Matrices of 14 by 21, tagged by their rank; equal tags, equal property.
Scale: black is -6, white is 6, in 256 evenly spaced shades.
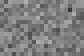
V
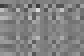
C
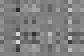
C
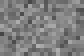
V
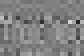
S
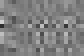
C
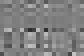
C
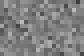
V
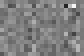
S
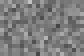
V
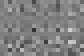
S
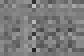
S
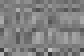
C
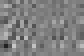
C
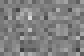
S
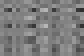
C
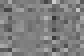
S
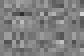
C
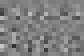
S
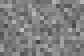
V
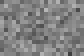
V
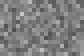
V
